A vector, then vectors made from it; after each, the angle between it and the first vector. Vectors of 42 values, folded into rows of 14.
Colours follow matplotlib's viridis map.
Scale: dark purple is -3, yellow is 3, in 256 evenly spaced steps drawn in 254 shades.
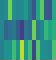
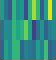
partly opposed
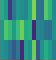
nearly opposite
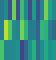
partly opposed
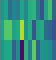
nearly opposite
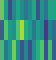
partly opposed
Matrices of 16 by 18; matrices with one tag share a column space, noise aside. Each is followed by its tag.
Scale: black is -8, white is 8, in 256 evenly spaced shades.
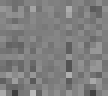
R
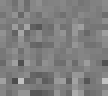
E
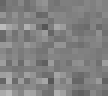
E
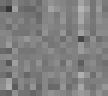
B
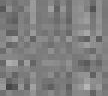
B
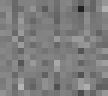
B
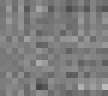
B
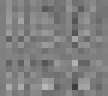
B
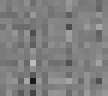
E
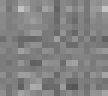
B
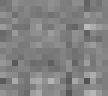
E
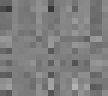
B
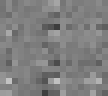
E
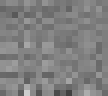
R
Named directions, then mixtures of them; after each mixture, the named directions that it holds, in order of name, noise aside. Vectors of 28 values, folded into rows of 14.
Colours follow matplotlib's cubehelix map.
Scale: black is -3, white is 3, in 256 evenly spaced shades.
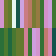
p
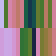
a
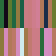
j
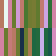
j, p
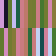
a, j, p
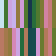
a, p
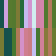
a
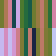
a, p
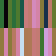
j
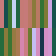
j, p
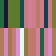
j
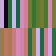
a, j, p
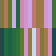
a, p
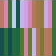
a, j, p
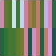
p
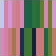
a, j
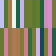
a, p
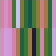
a, j, p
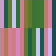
a, j, p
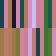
a, p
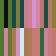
j
